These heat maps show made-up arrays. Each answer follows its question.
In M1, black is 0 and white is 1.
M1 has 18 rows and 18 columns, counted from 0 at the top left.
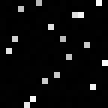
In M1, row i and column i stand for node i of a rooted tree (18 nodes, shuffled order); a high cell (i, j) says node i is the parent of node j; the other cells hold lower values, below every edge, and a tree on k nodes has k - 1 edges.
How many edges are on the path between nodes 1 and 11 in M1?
9
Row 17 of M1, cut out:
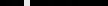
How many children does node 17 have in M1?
1
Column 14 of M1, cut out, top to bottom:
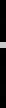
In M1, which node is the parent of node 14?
7
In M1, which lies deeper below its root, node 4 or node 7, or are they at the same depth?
the same depth
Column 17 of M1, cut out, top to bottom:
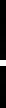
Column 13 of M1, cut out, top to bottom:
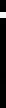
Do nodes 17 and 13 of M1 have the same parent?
no
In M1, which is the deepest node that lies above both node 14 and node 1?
6
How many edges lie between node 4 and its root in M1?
4
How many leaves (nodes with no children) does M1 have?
4
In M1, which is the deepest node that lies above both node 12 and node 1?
6
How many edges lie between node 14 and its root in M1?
5
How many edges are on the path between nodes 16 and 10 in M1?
3
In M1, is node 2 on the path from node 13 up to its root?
yes
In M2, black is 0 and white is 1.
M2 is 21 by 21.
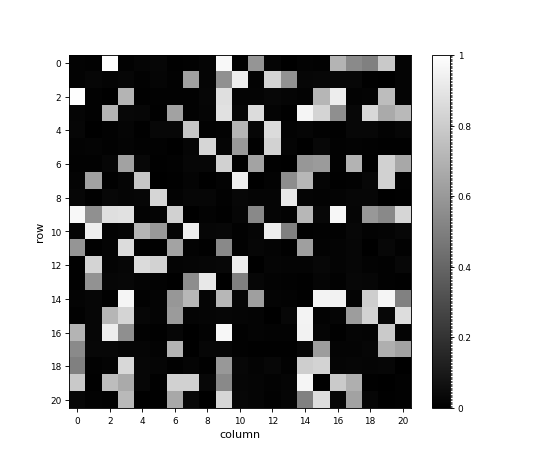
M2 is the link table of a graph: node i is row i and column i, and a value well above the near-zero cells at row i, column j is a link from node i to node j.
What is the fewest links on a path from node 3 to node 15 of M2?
1
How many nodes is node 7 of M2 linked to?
6
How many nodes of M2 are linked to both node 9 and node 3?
8
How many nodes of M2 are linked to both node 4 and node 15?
0
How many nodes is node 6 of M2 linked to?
8
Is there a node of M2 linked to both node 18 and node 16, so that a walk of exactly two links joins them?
yes
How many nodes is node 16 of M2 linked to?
6
